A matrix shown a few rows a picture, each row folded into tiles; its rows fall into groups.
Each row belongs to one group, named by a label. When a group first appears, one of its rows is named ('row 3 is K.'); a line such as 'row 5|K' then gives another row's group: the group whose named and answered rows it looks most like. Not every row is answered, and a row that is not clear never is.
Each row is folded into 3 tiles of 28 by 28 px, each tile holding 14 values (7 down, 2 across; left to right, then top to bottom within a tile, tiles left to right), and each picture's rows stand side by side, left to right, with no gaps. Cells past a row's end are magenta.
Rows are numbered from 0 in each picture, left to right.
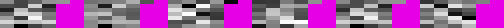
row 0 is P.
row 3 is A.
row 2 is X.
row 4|P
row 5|A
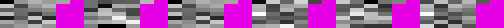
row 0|A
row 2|A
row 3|X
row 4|P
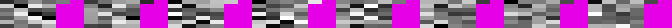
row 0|A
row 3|A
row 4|P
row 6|X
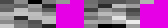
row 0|P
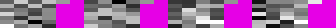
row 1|P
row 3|A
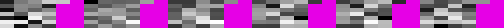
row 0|P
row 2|A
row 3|X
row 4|X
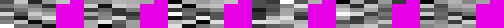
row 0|P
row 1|A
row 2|A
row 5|A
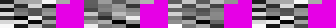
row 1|P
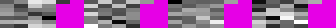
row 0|X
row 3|P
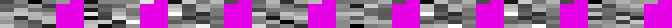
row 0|P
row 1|A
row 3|P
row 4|X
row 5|X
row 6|X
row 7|A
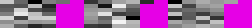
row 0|P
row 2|A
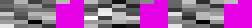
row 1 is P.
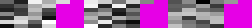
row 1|P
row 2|P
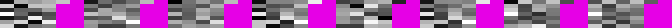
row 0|A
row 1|A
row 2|A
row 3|A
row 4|X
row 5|A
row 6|X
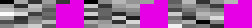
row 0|X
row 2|P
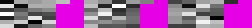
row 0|A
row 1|P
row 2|X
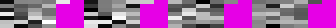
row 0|A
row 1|P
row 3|X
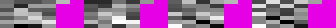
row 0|A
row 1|A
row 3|P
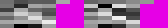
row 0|A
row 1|A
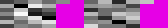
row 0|A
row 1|P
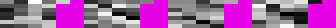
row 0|A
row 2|P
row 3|X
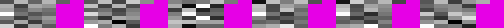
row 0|X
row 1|P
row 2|P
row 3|X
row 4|X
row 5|P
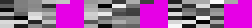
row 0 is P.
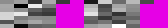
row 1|X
